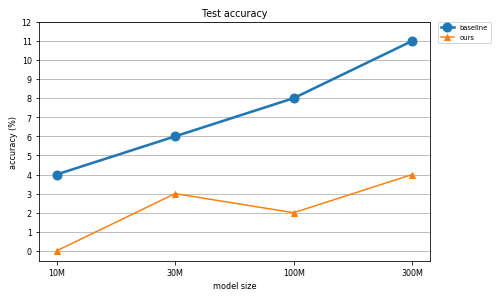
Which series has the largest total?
baseline
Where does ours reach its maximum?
300M
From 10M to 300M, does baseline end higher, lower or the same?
higher
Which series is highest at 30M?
baseline
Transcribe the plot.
Title: Test accuracy
x-axis: model size, ticks 10M 30M 100M 300M
y-axis: accuracy (%), ticks 0 1 2 3 4 5 6 7 8 9 10 11 12
Legend: baseline, ours
Values:
baseline: 4 6 8 11
ours: 0 3 2 4
